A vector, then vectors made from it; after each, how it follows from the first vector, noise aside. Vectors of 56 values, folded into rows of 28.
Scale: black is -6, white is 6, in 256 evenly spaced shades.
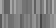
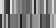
scaled up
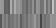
copied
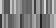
scaled up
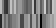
scaled up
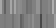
partly zeroed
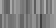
copied
